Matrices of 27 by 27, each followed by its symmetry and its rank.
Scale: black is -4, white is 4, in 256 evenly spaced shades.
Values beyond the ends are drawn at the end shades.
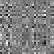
neither, rank three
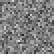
neither, full rank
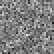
neither, full rank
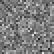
symmetric, full rank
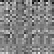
neither, rank three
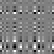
neither, rank one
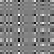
neither, rank one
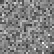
symmetric, full rank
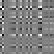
neither, rank one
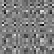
neither, rank three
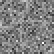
symmetric, full rank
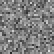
neither, full rank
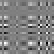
neither, rank one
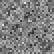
symmetric, full rank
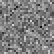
neither, full rank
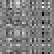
neither, rank three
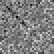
symmetric, full rank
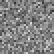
neither, full rank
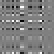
neither, rank one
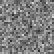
neither, full rank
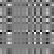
neither, rank one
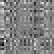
neither, rank three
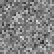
symmetric, full rank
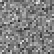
neither, full rank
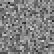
neither, full rank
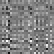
neither, rank three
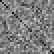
symmetric, full rank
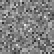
symmetric, full rank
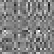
neither, rank three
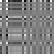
neither, rank one
